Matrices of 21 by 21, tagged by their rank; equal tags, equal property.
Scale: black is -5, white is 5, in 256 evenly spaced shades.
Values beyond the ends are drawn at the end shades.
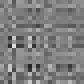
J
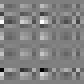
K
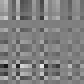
K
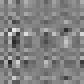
J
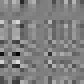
J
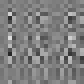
J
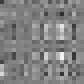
J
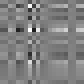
K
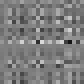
J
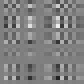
K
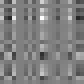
K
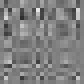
J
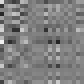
J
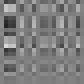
K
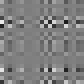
K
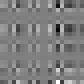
K
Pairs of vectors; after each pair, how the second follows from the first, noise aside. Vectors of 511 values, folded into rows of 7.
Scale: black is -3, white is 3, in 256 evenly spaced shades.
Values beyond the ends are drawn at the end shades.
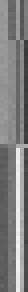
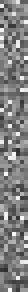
shuffled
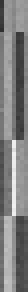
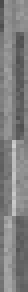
shrunk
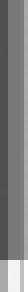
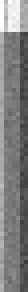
reversed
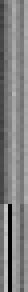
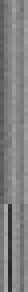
shrunk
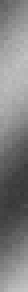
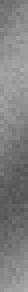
shrunk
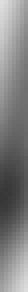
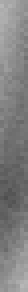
shrunk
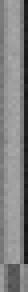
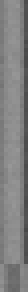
shrunk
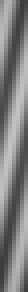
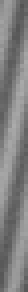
shrunk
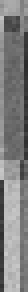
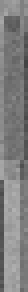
shrunk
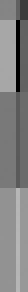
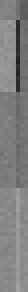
shrunk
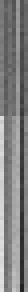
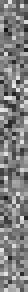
shuffled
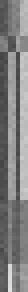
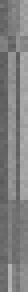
shrunk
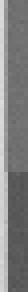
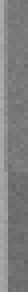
shrunk
